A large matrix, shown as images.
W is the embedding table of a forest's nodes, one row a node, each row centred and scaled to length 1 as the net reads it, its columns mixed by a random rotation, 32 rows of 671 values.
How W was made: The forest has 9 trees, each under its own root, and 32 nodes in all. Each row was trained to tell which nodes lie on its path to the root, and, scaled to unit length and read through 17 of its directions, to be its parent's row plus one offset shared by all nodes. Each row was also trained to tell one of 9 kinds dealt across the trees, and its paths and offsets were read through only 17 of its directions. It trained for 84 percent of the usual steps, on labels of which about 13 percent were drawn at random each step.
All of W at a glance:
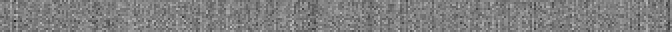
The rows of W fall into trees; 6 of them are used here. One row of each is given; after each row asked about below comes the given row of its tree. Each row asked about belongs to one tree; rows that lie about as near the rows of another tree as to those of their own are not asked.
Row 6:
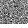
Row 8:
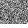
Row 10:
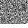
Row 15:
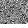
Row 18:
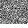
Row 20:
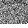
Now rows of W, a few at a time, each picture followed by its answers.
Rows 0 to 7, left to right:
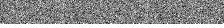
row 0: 10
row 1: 18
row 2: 6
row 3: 15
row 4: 10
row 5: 6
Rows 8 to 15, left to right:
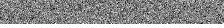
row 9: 10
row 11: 18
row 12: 20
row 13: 10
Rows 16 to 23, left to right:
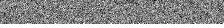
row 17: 8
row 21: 20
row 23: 8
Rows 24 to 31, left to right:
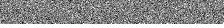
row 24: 15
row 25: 15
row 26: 20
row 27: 18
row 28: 15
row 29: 10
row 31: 6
